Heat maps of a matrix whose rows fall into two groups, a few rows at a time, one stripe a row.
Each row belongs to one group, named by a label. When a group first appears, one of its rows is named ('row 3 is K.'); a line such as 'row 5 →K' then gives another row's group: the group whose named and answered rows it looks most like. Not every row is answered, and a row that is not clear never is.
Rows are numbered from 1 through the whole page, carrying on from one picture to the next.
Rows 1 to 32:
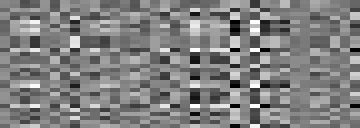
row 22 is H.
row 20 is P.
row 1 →P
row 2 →P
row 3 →H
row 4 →P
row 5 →P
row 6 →H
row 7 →H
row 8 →H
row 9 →H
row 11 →P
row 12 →P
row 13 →H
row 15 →P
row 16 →P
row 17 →H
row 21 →H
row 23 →P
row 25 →P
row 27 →H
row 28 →P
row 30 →P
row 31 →P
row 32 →H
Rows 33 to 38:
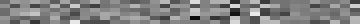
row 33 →H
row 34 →P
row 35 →H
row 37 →P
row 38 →P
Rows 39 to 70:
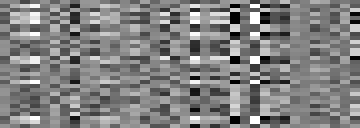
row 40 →H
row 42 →H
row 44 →H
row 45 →P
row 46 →P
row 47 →H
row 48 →H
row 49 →P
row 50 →P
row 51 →P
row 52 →P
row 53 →H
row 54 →H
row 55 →P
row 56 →P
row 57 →H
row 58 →P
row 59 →H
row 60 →P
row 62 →P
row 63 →P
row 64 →P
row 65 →P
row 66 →P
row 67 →P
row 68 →H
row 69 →H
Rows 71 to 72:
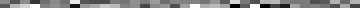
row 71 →P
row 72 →H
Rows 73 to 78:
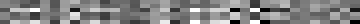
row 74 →P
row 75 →H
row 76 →P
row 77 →P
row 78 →H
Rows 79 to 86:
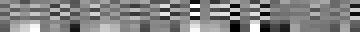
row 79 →P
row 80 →H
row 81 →P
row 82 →H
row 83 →P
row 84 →H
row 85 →H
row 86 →H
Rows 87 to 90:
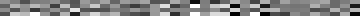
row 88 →H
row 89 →P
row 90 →H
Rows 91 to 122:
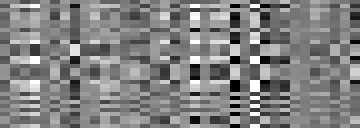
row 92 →H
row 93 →P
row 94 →H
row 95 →H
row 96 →H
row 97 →H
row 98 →P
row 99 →H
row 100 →H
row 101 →H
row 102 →P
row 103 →P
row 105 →H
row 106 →H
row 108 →P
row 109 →P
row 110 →P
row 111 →H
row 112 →H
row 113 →H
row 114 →P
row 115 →H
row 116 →P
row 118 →P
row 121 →P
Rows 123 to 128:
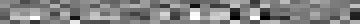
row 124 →P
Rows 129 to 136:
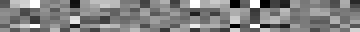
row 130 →H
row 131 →P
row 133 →P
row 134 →P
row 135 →H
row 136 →P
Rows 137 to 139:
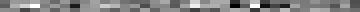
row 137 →H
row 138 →H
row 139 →P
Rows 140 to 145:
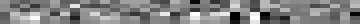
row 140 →P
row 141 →P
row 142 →P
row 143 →H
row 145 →H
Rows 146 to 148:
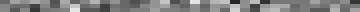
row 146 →H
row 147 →P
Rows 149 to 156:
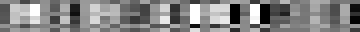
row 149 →P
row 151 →H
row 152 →H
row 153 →H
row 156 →H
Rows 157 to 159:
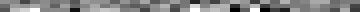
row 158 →H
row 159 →H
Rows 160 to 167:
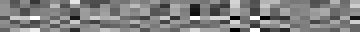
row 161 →P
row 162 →P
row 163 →P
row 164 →H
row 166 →P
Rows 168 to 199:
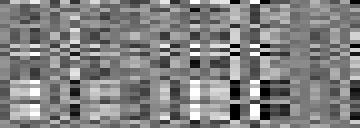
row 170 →P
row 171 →P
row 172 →P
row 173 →P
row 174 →H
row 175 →P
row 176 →P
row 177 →P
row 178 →P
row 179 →H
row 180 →P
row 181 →H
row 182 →P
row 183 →P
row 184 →P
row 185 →P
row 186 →P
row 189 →H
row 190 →H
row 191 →H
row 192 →H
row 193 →P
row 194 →H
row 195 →H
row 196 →H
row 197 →H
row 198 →P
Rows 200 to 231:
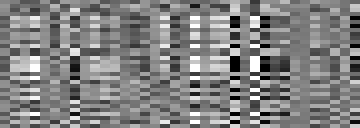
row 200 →P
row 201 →P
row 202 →P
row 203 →P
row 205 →H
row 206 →H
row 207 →P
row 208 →H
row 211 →H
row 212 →P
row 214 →H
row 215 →H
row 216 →H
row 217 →H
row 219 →H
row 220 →P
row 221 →P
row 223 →P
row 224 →H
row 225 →P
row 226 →P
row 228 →H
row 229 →P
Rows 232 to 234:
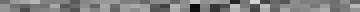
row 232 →H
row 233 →P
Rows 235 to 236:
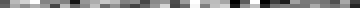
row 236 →H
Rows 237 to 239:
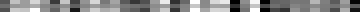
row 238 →H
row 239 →H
